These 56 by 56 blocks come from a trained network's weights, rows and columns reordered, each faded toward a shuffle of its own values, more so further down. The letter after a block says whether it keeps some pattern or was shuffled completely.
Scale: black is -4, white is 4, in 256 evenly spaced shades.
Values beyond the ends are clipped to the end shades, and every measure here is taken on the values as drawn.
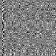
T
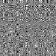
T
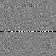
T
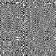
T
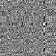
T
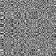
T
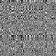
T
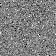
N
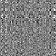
T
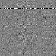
T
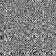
T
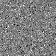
N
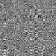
T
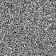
N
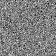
N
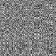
T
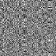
T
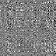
T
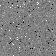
N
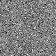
N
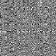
T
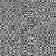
T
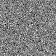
N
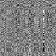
T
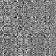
T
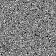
N
